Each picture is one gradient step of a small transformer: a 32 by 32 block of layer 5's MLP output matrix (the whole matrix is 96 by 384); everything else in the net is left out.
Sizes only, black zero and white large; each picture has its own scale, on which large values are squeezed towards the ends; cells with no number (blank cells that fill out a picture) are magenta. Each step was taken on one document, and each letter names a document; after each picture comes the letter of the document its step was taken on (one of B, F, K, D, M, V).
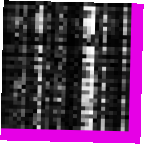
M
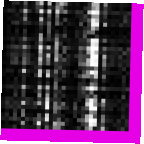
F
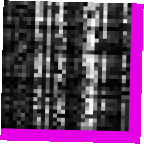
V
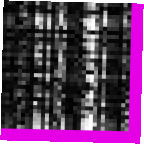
V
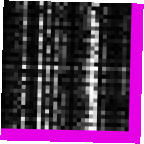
F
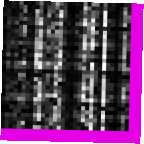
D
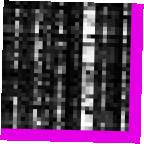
M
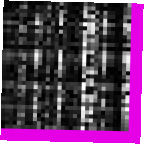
D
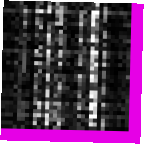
F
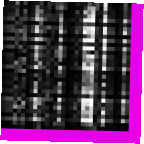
M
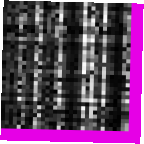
D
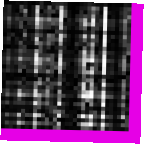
D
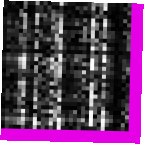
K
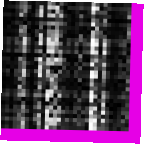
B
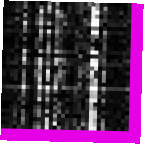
F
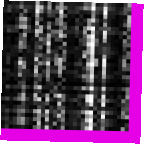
V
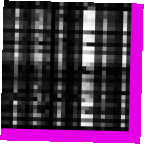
M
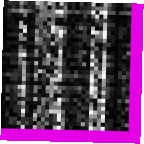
B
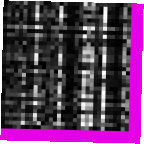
D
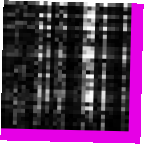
M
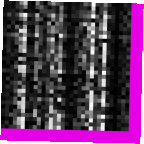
K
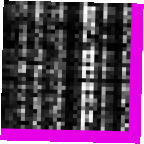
D
